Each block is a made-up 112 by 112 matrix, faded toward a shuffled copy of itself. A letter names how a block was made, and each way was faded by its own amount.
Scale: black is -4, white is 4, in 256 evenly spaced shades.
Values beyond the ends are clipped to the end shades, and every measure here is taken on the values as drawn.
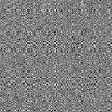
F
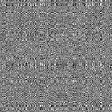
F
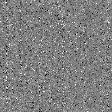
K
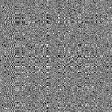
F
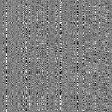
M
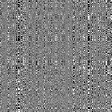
M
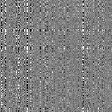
M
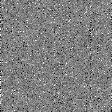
K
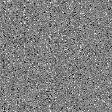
K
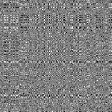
F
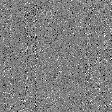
K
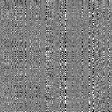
M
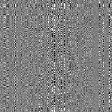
M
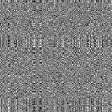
F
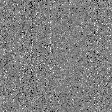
K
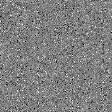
K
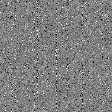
K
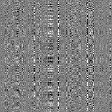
M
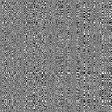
M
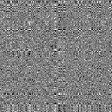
F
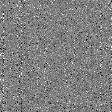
K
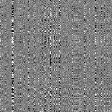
M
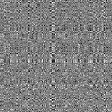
F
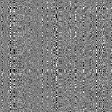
M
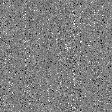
K
